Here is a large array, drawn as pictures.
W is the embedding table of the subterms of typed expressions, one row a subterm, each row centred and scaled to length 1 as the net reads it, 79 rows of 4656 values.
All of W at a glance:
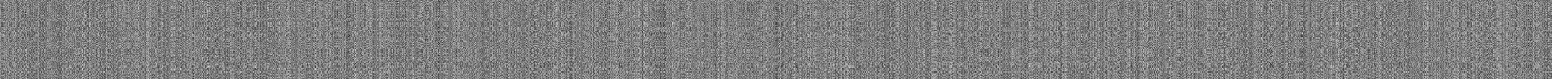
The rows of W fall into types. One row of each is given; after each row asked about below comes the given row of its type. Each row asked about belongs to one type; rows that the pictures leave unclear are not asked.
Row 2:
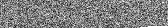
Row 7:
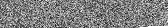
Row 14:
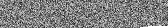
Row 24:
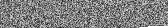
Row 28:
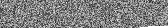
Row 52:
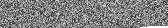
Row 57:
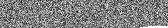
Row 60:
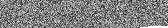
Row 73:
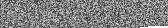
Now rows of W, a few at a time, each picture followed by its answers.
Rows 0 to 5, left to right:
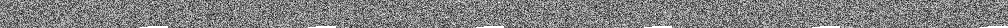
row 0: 52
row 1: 28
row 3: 7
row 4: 14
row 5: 24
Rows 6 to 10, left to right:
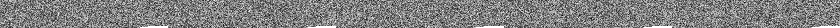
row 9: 7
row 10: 57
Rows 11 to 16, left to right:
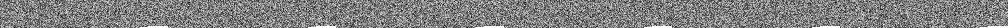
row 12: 14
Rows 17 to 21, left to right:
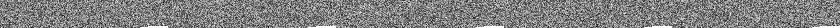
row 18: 7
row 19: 60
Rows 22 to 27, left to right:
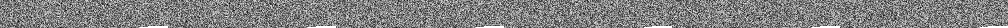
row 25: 14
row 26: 7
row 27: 28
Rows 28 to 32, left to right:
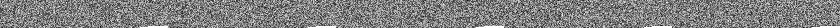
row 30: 57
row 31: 2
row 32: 73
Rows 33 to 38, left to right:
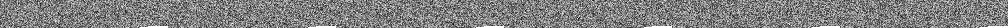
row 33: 60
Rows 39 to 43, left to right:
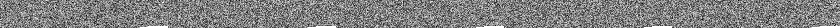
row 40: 24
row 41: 2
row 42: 73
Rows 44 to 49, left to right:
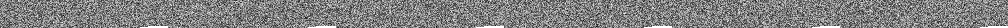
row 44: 73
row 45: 60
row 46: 28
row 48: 14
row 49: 52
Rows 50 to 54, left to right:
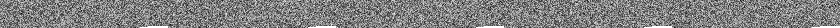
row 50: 52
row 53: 14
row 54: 52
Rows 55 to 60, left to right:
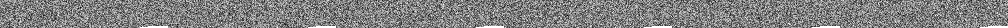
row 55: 28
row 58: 52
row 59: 73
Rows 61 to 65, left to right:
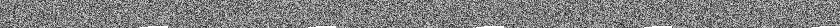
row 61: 28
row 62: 2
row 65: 24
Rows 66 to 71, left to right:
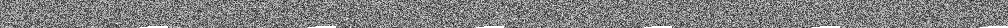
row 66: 24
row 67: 24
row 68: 7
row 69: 52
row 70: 73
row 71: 57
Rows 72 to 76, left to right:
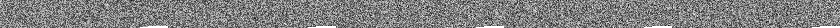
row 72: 57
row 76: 73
